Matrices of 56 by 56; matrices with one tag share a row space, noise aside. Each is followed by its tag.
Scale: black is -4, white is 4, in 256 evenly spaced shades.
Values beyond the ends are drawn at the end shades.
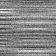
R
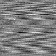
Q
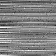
R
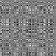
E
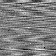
Q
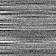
R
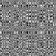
E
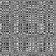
E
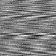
Q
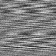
Q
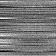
R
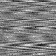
Q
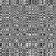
E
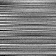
R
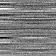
R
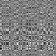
E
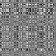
E
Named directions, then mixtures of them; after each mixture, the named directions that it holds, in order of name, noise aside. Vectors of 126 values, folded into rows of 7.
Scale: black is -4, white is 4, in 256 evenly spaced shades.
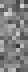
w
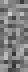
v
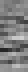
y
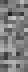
v, y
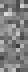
w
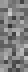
v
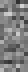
v, w, y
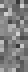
w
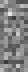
v, w, y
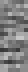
v, y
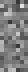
w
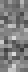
v, w, y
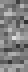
w, y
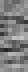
y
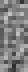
v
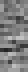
y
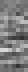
y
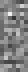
v, w, y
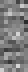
v, w, y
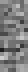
v, w, y
